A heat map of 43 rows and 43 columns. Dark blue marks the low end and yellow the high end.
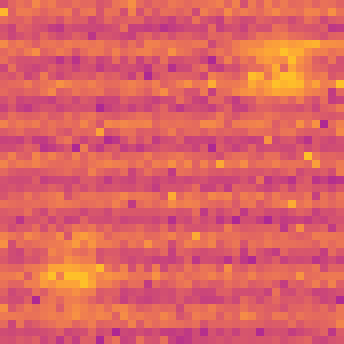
Bumps: two. Average level on the scale: 60%. Seam: none. Stripes: horizontal, repeating 9 times.
